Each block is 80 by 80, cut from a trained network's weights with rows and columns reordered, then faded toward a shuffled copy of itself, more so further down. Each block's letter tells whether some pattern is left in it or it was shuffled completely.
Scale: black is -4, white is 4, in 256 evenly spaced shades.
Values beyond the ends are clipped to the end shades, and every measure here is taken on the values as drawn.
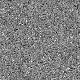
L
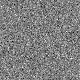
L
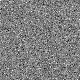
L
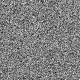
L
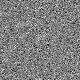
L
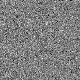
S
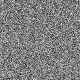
L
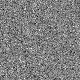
L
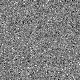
L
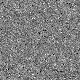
L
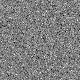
L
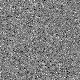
L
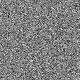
L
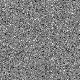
S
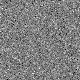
L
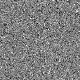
S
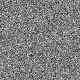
L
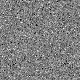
L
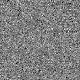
S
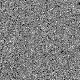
S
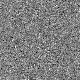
L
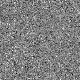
S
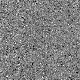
S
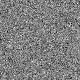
L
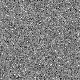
L
